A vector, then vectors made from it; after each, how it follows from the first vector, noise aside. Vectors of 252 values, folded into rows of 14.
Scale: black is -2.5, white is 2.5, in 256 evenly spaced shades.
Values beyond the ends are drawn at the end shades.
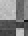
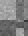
shrunk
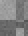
shrunk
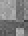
shrunk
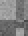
shrunk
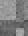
shrunk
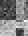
negated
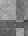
shrunk
